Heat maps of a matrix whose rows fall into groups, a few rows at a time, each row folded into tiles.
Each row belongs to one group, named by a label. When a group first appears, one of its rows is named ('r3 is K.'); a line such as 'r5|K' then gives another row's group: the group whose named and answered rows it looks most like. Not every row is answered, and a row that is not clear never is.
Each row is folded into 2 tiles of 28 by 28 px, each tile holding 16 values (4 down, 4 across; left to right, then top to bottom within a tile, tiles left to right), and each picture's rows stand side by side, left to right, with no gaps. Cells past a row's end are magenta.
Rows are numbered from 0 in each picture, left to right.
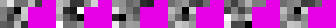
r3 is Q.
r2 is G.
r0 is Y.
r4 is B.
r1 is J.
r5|Q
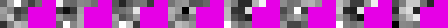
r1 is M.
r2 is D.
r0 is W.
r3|Q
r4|J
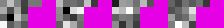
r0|G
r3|D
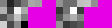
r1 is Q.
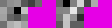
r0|Q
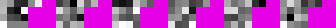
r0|J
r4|G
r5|G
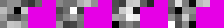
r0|Q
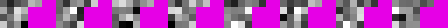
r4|D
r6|D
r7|G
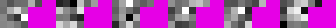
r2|W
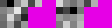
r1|M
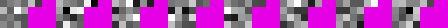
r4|G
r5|W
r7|Y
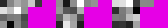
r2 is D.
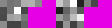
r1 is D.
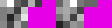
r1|W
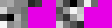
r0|G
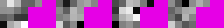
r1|B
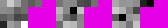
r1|Q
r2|G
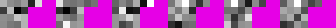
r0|M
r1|M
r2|M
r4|Y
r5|W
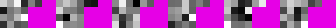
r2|Y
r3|W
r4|J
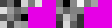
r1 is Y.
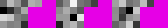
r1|W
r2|Y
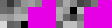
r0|B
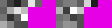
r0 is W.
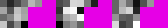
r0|B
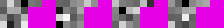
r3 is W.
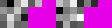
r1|D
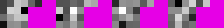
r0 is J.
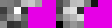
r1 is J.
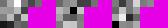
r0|W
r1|Q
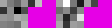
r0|M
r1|Y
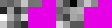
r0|B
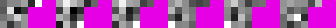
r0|M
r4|G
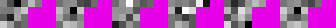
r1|Q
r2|W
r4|B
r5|Q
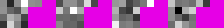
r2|J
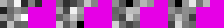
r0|D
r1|B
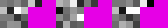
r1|D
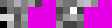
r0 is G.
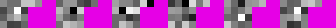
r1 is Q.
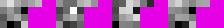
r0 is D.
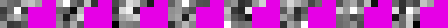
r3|W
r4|J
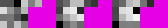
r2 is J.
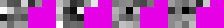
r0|G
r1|J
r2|Q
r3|M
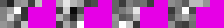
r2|D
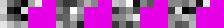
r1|B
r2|D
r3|M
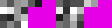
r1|B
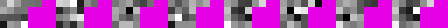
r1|D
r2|Q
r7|J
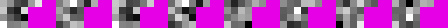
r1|W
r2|J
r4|B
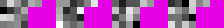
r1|J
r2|B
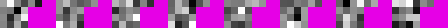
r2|D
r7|D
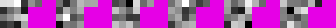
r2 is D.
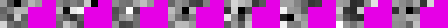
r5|G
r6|J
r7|M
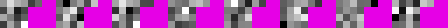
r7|B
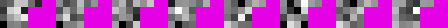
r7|J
